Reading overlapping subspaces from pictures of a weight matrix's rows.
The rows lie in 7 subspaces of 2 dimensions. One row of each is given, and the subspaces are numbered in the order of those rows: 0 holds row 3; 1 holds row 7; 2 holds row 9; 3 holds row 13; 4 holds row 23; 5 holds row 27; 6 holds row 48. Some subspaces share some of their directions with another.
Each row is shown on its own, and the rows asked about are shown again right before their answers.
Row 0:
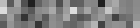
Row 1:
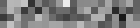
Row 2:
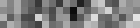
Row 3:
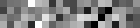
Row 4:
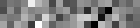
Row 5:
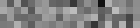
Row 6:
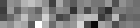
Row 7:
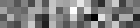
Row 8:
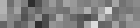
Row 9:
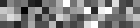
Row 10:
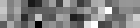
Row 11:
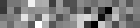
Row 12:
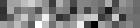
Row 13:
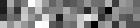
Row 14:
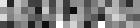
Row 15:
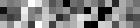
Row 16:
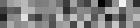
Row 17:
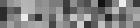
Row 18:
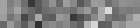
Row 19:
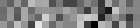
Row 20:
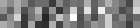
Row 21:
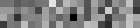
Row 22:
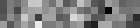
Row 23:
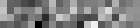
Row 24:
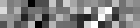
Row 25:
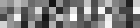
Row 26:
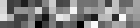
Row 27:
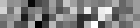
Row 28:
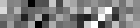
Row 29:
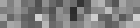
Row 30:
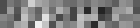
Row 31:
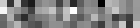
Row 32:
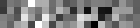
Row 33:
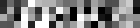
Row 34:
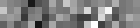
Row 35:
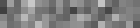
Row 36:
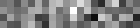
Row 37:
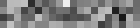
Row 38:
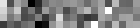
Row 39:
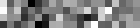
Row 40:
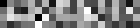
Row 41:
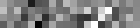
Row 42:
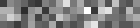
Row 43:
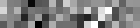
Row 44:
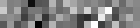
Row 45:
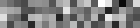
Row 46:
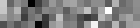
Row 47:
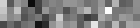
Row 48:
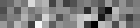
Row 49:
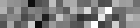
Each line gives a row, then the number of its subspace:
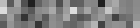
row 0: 6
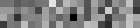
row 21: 5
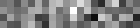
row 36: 1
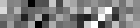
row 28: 2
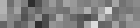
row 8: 3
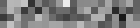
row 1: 4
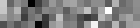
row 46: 3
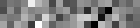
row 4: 0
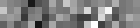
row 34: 2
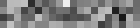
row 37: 4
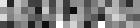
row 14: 3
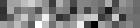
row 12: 4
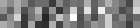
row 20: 5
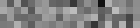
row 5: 6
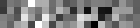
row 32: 5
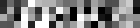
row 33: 5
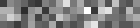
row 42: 2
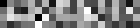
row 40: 2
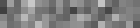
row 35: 6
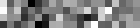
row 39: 3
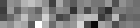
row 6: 4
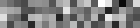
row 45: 0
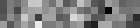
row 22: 1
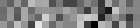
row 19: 6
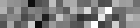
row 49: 0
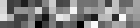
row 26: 4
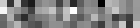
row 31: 6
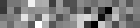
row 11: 2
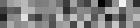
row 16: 0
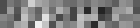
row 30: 5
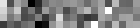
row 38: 3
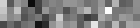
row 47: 3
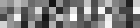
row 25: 5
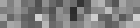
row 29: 1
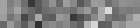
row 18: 1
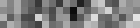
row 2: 1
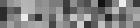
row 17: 0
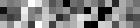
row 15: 2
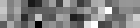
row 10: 1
